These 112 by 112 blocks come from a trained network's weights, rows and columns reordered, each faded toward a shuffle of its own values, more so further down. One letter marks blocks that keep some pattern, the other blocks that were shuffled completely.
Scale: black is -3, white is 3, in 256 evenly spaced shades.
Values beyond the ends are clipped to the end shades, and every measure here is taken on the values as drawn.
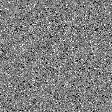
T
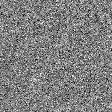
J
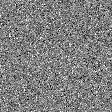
J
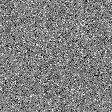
J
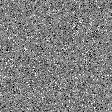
J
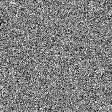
T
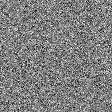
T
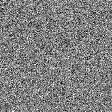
T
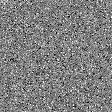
J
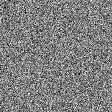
J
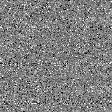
T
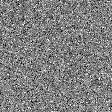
T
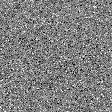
J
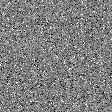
J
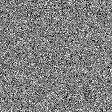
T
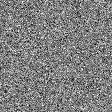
J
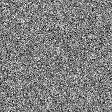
T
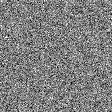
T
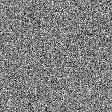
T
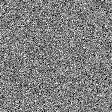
J
